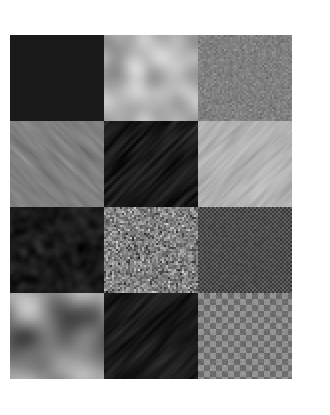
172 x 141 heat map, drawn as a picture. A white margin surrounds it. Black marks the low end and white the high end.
It is made of 4 by 3 panels. Panel 1,1: very low, flat. Panel 1,2: high, smooth. Panel 1,3: middling, fine-grained, faint in contrast. Panel 2,1: middling, slanting down to the right, faint in contrast. Panel 2,2: very low, slanting up to the right, faint in contrast. Panel 2,3: high, slanting up to the right, faint in contrast. Panel 3,1: very low, blotchy, faint in contrast. Panel 3,2: middling, fine-grained, strong in contrast. Panel 3,3: low, checkered. Panel 4,1: middling, smooth, strong in contrast. Panel 4,2: very low, slanting up to the right, faint in contrast. Panel 4,3: middling, checkered.
